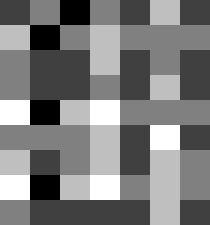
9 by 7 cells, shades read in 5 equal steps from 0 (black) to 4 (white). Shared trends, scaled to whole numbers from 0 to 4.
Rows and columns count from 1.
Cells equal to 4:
5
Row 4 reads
2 1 1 2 1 3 1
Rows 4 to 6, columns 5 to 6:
1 3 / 2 2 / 1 4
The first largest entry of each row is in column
6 1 4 6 1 6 1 1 6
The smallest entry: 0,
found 4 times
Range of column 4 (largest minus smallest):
3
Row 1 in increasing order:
0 1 1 1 2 2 3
